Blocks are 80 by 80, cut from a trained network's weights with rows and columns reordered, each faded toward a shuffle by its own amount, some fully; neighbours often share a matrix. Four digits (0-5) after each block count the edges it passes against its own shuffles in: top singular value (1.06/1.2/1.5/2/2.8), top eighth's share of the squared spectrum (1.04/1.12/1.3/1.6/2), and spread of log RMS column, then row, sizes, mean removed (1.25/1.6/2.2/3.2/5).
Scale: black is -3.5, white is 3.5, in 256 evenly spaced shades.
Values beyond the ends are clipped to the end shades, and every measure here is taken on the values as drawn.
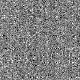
2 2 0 2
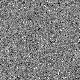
0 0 0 0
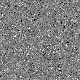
1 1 0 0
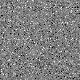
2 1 0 1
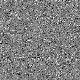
3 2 0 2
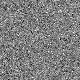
0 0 0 0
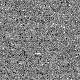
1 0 0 0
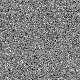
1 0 0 0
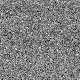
0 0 0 0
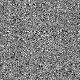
2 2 0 2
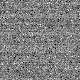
2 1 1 0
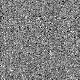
1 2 0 2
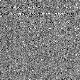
2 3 1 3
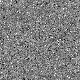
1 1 0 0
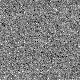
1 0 0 0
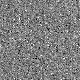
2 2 0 1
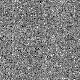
1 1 0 1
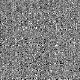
2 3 1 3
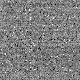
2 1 1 0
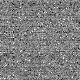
2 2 1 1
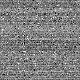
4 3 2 1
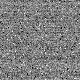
2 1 0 0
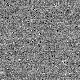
1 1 0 0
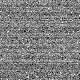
3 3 1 0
